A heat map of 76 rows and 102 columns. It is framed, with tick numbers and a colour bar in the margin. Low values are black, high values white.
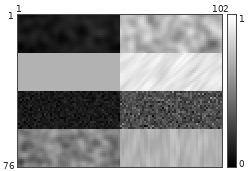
It is made of 4 by 2 panels. Panel 1,1: very low, blotchy, faint in contrast. Panel 1,2: high, blotchy. Panel 2,1: high, flat. Panel 2,2: very high, slanting up to the right, faint in contrast. Panel 3,1: very low, fine-grained, faint in contrast. Panel 3,2: low, fine-grained. Panel 4,1: middling, blotchy. Panel 4,2: high, streaked downward, faint in contrast.
